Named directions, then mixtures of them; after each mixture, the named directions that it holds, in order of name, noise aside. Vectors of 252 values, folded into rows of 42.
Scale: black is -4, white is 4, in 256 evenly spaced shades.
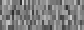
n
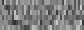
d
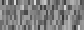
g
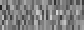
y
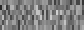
y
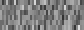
g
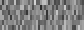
g, y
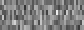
d, y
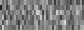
y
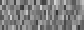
g, y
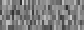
n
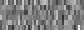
g, n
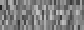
g, y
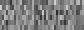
n, y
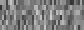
g, y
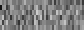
y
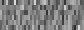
g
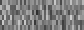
n, y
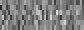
y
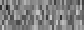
d, y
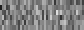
y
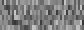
d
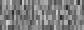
n, y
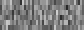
n, y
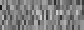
y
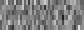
g, n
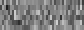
d, y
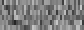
d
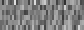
g
